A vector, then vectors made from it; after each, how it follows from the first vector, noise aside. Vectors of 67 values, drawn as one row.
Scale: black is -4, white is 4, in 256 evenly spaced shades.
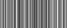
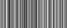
wrapped around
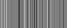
partly zeroed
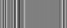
partly zeroed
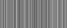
shrunk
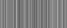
shrunk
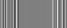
partly zeroed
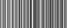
wrapped around
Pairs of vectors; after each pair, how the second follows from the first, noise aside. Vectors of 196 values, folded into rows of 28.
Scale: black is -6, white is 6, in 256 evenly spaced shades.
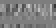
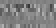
sign-scrambled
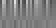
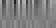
negated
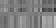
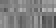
negated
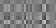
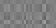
shrunk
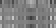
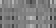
negated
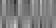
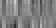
negated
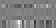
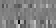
sign-scrambled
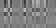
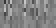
sign-scrambled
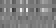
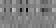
negated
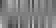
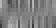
negated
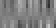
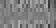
sign-scrambled
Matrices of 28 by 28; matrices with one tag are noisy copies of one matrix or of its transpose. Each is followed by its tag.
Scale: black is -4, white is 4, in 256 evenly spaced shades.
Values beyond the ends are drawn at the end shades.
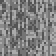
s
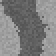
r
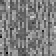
s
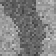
r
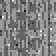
s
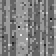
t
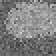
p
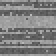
t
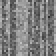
t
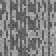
s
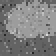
p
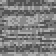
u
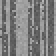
t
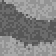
r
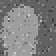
p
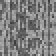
s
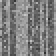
t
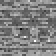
s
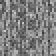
s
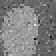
p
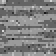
u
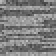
u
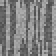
u
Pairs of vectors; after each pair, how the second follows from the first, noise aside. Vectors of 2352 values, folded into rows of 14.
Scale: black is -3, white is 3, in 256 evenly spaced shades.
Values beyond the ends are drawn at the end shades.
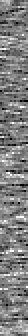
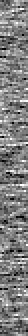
negated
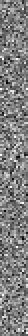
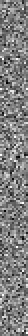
copied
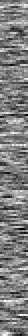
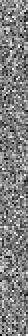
shuffled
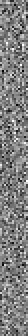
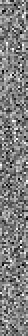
copied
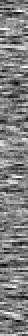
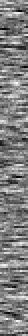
negated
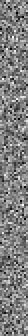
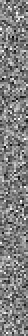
negated
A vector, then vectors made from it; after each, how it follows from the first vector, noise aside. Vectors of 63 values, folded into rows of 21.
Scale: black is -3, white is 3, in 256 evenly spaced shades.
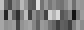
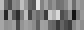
copied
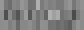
shrunk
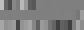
partly zeroed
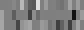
partly zeroed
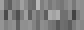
shrunk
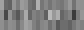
shrunk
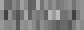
shrunk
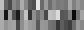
copied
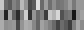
copied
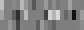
partly zeroed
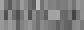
shrunk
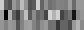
copied
